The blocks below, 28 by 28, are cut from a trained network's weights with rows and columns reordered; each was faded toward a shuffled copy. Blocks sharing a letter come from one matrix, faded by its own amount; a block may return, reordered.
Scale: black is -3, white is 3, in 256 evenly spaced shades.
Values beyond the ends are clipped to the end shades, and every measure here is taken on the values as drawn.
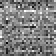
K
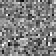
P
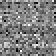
K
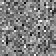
P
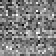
K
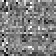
K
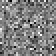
P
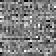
K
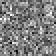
P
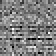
K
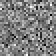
P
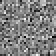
P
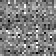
K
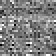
K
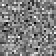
P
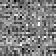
K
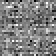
K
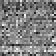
K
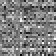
K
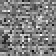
K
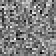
P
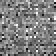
K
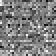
K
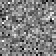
P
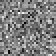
P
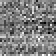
K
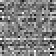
K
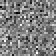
P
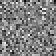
P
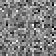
P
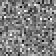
P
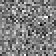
P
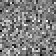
P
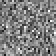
P
